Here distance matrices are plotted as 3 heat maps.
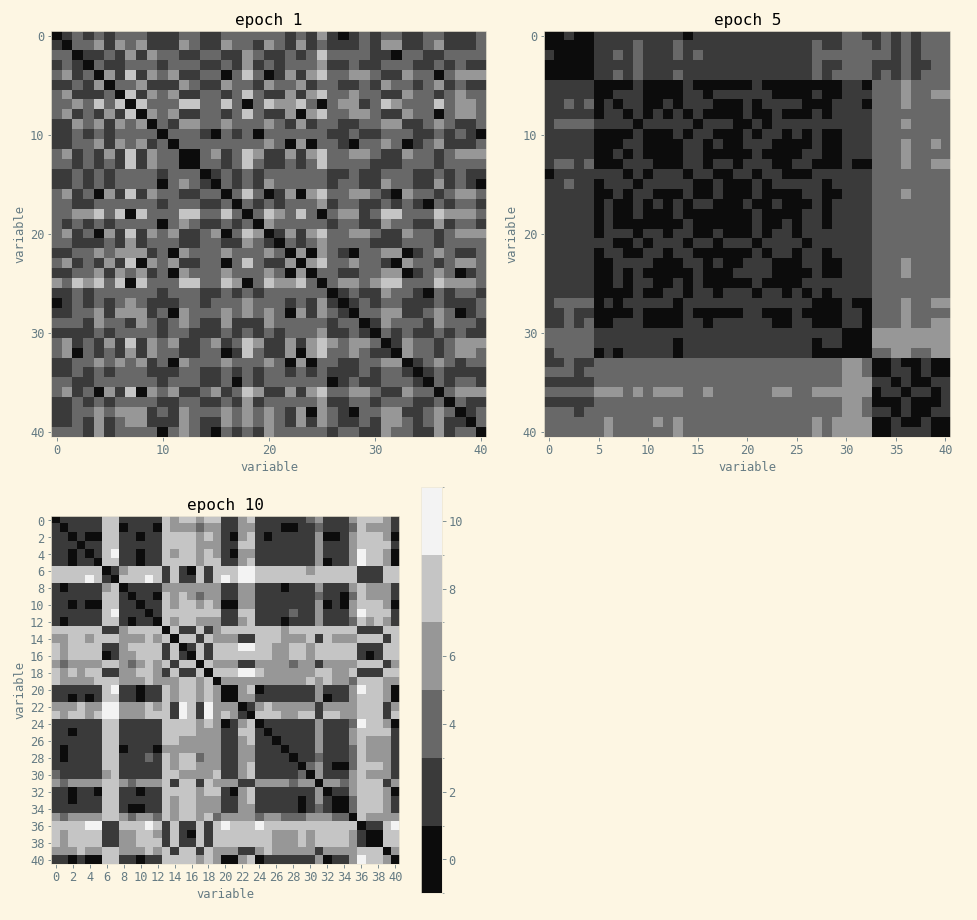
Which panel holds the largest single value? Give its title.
epoch 10
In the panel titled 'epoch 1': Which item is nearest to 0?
27
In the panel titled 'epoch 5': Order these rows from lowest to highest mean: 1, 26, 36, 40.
26, 1, 40, 36
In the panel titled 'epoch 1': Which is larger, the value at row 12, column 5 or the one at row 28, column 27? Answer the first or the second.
the first
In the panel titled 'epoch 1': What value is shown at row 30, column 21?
2
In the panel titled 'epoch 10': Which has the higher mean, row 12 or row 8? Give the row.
12
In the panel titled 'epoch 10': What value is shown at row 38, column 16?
2
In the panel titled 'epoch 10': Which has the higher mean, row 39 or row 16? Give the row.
16
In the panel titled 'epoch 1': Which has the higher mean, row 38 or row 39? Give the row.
38
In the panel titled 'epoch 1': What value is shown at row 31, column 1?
6
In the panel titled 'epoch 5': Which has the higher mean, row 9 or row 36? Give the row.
36
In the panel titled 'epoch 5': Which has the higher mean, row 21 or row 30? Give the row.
30
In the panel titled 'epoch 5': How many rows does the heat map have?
41
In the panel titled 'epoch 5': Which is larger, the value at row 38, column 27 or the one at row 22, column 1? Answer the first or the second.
the first
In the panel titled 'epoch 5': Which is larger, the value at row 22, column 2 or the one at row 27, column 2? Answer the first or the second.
the second
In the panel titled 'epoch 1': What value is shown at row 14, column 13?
4
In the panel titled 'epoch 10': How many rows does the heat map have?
41
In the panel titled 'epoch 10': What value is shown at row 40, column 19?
6
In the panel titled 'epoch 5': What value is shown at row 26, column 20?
2
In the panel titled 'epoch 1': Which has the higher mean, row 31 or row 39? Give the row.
31
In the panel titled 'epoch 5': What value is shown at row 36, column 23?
6
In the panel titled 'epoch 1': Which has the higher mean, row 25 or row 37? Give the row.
25
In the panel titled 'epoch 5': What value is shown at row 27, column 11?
2
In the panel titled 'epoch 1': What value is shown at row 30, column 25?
6
